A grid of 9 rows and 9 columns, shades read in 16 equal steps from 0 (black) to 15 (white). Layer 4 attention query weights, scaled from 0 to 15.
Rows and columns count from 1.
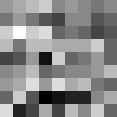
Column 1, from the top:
9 7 12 11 4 8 9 6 13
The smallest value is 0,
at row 8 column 4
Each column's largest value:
13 15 13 13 13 11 11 12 11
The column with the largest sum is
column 3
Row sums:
82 59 80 88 59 77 88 46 70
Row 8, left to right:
6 12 5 0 1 2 2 8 10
